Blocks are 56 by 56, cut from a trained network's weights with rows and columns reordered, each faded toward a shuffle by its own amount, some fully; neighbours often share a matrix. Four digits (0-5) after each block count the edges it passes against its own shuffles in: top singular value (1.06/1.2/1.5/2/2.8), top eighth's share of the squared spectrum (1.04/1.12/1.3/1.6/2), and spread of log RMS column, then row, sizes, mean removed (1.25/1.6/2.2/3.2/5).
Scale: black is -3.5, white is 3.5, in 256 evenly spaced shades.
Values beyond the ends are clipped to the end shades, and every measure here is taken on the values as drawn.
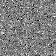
0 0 0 0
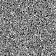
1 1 0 0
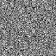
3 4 1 2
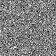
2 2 0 0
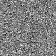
2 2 0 0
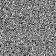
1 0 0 0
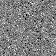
0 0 0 0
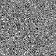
2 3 2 1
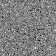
0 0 0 0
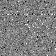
2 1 0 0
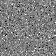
0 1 0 0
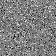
0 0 0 0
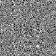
3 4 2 2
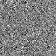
3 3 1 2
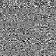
3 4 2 3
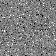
0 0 0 0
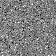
1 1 0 0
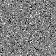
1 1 1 0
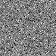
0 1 0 0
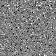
1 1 0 0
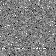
2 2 0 1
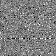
2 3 0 1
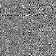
3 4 2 2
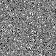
1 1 0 0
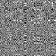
4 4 2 3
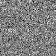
3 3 1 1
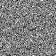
2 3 0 1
